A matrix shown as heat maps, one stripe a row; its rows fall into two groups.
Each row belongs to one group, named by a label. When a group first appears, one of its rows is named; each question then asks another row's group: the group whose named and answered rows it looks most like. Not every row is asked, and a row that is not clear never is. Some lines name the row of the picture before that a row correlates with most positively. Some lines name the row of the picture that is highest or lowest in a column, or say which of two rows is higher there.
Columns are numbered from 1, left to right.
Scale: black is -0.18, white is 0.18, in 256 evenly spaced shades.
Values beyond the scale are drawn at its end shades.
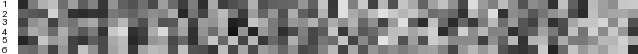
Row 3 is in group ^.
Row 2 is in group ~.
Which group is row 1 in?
~
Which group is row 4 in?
^
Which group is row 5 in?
~
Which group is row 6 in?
^
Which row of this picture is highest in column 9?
3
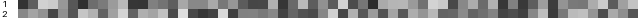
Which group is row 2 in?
^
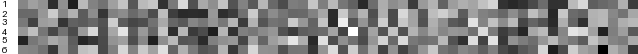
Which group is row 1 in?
^
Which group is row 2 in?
~
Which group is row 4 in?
^
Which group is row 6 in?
^
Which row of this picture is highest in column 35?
2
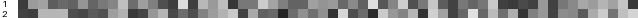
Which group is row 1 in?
^
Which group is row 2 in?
~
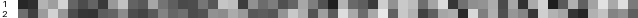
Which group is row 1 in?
~
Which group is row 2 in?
~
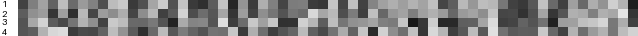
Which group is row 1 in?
^
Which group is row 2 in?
^
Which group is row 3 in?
^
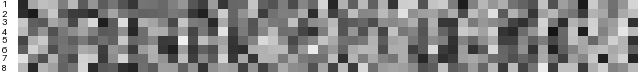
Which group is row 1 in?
~
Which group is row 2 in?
~
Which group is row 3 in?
^
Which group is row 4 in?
^
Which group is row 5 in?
^
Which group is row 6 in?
^
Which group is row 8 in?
~
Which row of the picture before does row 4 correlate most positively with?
1
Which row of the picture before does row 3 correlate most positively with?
1
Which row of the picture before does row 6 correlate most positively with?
3
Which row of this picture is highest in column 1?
7
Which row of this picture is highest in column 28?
3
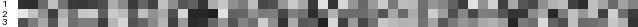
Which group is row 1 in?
~
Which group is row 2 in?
^
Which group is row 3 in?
^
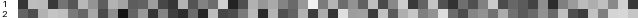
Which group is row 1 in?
^
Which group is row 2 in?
~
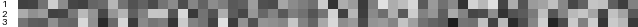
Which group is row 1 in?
~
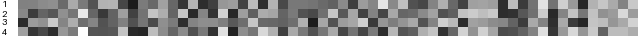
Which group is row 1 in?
~
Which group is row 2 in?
^
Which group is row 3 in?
~
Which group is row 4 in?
^
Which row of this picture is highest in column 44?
3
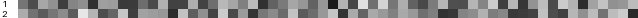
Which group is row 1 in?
~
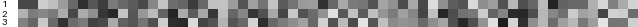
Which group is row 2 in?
^
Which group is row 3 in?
~
